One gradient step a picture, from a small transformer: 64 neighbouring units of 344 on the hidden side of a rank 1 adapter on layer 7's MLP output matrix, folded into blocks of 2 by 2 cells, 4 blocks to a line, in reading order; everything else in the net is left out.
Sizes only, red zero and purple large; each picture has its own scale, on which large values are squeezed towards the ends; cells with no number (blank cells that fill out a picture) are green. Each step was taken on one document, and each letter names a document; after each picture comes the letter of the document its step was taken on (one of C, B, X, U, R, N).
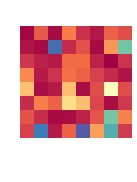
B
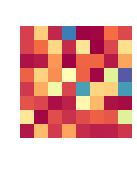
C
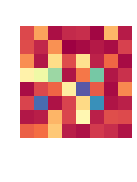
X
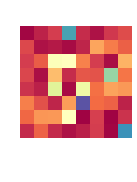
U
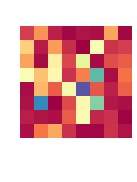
X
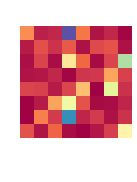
U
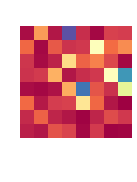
C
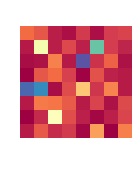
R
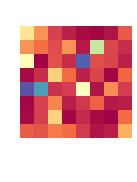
R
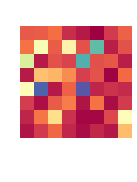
R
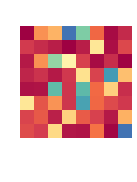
U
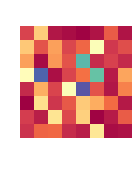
X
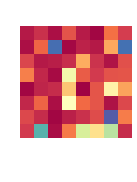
B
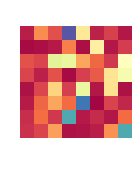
U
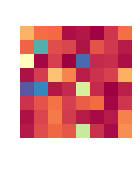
R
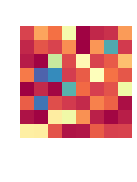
X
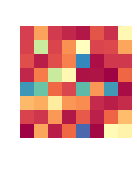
R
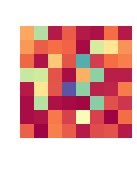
X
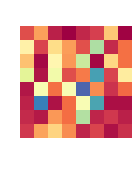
X
